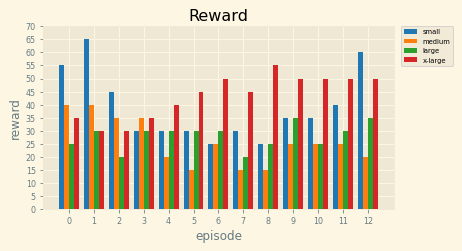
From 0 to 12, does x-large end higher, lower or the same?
higher
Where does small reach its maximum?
1
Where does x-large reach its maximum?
8
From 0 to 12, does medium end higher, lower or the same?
lower
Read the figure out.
Title: Reward
x-axis: episode, ticks 0 1 2 3 4 5 6 7 8 9 10 11 12
y-axis: reward, ticks 0 5 10 15 20 25 30 35 40 45 50 55 60 65 70
Legend: small, medium, large, x-large
Values:
small: 55 65 45 30 30 30 25 30 25 35 35 40 60
medium: 40 40 35 35 20 15 25 15 15 25 25 25 20
large: 25 30 20 30 30 30 30 20 25 35 25 30 35
x-large: 35 30 30 35 40 45 50 45 55 50 50 50 50
